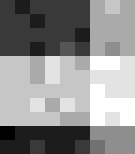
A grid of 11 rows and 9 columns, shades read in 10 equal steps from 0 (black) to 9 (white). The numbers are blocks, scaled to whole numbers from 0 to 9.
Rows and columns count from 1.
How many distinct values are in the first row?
4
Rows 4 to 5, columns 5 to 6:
3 2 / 7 6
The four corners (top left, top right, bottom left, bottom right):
2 6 1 5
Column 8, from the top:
7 6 6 5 9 8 8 9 8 5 5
